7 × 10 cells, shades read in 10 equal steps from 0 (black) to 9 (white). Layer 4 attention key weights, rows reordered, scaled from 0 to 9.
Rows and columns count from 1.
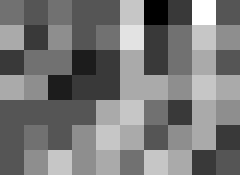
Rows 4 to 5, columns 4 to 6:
2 2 6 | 3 6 7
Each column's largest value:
6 5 7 5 7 8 7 6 9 6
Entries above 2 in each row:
8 8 6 7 9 9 9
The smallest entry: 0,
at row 1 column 7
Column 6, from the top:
7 8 6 6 7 6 4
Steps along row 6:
up down up up down down up up down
